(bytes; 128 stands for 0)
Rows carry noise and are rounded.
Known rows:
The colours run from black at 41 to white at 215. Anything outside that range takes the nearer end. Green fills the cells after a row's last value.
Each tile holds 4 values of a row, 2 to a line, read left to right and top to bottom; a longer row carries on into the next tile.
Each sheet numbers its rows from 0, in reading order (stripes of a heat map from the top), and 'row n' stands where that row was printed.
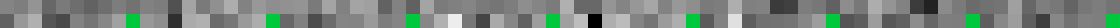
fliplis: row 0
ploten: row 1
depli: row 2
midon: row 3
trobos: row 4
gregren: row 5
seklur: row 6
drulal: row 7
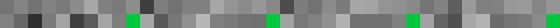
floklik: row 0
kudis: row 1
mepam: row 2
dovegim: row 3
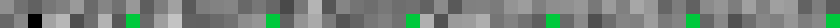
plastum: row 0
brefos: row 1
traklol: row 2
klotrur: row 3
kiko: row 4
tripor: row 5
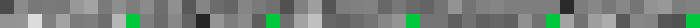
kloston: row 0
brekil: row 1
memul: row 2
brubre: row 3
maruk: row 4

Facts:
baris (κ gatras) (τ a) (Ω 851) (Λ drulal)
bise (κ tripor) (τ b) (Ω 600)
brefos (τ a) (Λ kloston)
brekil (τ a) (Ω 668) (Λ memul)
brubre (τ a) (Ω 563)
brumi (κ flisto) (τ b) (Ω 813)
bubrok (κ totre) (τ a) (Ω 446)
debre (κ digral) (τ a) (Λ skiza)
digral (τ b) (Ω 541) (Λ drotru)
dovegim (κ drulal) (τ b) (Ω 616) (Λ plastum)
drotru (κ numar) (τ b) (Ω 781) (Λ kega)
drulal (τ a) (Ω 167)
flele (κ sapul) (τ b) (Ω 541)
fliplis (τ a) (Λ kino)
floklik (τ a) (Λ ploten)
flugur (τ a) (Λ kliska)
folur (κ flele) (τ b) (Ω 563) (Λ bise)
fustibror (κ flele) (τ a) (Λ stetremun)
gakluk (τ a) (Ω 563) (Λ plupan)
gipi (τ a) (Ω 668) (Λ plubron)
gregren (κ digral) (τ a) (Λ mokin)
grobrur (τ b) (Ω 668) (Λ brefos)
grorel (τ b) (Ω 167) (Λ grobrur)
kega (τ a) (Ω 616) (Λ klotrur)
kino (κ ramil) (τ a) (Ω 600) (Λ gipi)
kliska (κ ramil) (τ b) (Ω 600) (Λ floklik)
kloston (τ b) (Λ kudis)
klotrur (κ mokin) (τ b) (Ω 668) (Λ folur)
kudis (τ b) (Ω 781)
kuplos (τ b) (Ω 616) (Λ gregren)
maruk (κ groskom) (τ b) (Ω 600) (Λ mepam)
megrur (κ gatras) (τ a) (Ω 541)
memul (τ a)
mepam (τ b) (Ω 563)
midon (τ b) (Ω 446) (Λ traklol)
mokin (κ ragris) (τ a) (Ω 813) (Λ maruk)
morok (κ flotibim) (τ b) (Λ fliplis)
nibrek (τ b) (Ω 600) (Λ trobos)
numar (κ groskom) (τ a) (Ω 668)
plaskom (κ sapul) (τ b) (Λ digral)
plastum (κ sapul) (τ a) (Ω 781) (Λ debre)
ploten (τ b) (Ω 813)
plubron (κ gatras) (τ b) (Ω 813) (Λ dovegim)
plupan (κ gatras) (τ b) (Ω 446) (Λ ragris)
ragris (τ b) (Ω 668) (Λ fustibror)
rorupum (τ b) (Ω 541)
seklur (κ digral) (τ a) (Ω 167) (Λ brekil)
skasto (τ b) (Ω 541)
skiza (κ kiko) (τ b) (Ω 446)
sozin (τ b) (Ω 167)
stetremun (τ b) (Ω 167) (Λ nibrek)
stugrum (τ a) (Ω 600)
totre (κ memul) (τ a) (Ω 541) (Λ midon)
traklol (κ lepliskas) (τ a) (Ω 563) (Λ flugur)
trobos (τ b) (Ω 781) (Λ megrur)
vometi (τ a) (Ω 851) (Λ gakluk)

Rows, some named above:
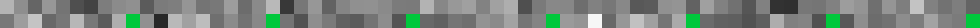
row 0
morok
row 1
plubron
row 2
kega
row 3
gatras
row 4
digral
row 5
totre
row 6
sapul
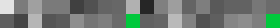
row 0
baris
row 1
mokin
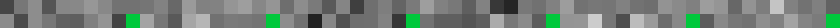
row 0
gipi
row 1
dovegim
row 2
numar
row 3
totre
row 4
grobrur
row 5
sapul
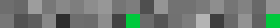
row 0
stugrum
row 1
fustibror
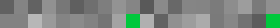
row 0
brumi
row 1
klotrur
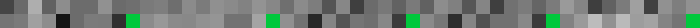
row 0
kino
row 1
sozin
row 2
numar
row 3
numar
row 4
flele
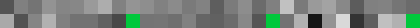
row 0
kliska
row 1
bubrok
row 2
debre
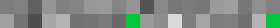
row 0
dovegim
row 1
kloston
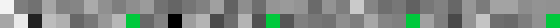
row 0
skiza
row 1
plastum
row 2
sapul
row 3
stetremun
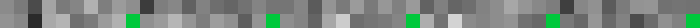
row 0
ploten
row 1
drotru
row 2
folur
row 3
ragris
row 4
flugur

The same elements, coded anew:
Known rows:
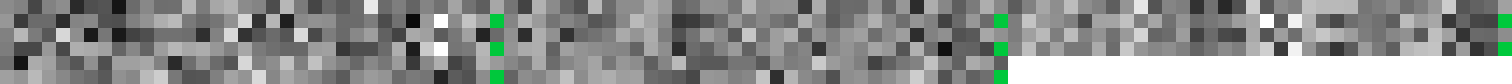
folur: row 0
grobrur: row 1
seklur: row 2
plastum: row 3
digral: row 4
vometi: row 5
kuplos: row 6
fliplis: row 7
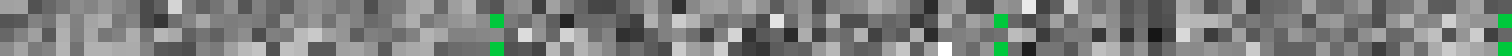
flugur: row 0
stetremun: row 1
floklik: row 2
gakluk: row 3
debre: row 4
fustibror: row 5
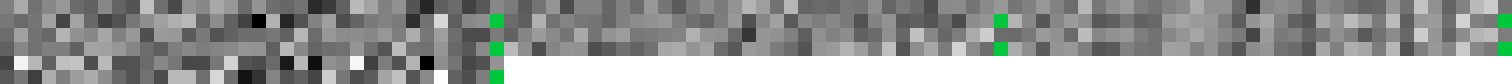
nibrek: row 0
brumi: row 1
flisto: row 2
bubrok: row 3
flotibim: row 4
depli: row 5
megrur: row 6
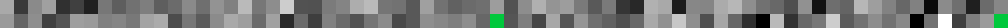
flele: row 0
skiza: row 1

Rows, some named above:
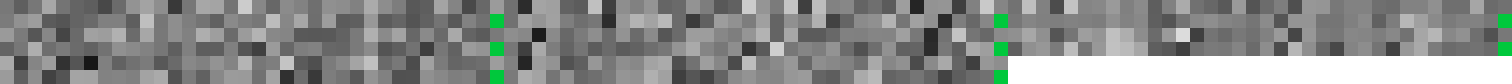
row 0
sozin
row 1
morok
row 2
numar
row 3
maruk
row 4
plubron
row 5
kino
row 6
flele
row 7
midon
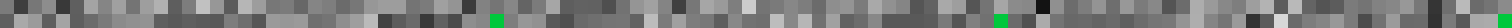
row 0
plupan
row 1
sozin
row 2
plubron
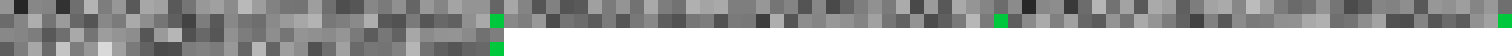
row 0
drotru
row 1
ragris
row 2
drotru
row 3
mokin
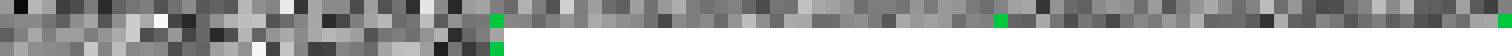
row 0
plaskom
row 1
brubre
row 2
kliska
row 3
totre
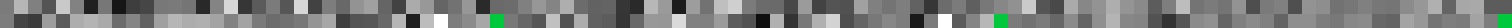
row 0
plastum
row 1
trobos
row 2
gipi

